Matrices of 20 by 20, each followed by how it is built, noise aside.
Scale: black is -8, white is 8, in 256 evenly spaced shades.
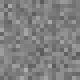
noise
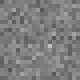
noise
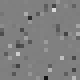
sparse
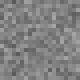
noise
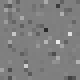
sparse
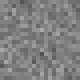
noise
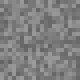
noise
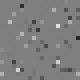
sparse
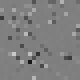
sparse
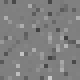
sparse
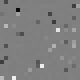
sparse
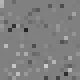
sparse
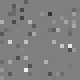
sparse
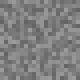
noise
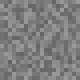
noise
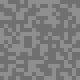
noise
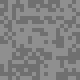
noise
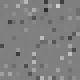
sparse
